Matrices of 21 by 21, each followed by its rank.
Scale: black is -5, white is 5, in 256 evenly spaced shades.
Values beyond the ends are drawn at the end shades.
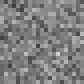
full rank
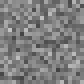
full rank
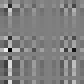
one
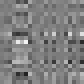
two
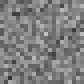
full rank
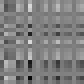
one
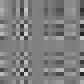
one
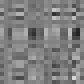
two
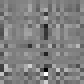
two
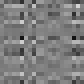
two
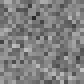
full rank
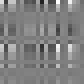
one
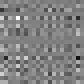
two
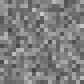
full rank
